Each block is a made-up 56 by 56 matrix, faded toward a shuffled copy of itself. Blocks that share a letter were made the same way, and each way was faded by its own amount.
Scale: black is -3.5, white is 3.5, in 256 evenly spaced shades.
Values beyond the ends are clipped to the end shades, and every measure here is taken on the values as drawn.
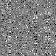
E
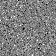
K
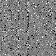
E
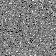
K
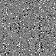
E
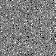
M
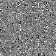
M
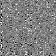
E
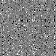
E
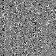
M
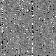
E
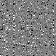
E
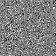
M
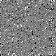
E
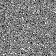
K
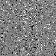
E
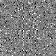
E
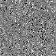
M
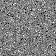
K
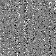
M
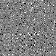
E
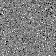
K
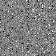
M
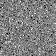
K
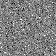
K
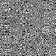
E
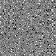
E
